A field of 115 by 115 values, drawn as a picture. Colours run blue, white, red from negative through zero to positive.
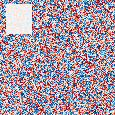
Odd patch: calmer, in the top left. Stripes: none. Grain: fine. Calmest part: top left.
